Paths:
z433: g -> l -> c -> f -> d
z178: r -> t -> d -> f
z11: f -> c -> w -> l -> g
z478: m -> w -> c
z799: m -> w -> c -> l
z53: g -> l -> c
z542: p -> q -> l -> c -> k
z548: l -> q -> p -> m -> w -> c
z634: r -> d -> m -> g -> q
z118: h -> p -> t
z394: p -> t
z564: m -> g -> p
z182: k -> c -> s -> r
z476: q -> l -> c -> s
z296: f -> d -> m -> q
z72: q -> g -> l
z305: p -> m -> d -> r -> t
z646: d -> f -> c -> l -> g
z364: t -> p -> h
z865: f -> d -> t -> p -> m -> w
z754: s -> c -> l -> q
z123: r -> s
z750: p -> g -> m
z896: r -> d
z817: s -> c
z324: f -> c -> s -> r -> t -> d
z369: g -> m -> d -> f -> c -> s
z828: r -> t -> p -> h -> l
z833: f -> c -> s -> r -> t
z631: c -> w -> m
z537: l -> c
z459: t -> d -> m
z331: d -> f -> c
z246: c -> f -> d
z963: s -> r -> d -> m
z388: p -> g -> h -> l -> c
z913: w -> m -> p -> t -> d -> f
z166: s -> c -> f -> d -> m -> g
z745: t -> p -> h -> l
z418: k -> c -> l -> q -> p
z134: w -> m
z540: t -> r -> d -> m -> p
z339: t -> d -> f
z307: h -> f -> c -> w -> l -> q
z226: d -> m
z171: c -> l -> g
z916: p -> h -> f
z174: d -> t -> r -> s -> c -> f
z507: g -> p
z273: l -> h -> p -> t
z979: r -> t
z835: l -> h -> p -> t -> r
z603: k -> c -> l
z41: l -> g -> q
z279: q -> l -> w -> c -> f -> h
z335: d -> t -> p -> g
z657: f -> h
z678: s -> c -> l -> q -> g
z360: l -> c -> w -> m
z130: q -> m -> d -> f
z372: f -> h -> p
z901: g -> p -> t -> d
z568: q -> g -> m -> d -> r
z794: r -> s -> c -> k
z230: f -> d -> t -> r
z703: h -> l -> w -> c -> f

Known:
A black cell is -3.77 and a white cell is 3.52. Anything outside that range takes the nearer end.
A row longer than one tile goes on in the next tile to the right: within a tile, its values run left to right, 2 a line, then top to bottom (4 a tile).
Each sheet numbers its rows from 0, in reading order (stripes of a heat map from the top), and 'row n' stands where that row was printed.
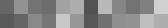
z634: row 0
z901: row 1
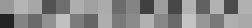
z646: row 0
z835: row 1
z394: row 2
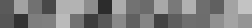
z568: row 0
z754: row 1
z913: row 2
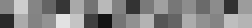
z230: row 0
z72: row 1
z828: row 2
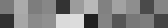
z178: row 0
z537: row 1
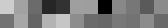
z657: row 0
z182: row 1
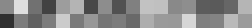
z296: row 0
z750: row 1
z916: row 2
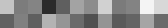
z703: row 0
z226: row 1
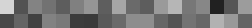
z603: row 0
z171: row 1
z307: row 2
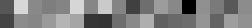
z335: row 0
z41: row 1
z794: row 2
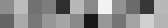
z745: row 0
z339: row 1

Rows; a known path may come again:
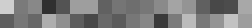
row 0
z703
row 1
z418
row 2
z372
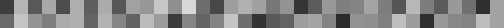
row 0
z394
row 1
z305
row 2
z296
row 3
z11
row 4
z174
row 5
z324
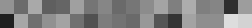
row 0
z246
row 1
z542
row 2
z178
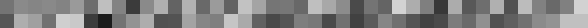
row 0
z896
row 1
z72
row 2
z540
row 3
z799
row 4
z478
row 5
z678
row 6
z901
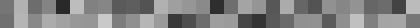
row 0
z364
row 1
z916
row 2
z279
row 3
z171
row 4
z118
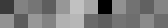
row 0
z507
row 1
z182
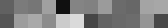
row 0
z979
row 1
z548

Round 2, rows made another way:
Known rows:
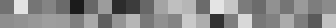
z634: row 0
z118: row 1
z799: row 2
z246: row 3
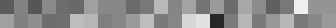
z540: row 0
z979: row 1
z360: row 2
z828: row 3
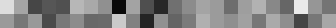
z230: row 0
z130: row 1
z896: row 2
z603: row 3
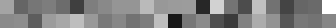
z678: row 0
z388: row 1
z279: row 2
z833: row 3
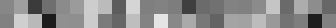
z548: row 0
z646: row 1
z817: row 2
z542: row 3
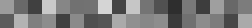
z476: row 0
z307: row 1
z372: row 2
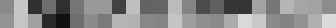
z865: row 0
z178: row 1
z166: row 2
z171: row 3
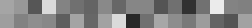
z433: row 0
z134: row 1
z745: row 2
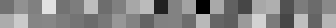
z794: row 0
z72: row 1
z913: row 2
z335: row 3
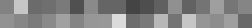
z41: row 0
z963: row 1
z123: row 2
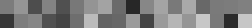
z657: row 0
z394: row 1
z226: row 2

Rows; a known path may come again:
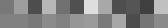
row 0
z754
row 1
z230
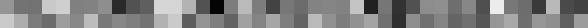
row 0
z53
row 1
z273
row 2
z305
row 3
z817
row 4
z296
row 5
z324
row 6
z339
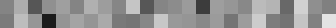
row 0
z478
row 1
z11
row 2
z331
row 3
z646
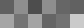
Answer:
z540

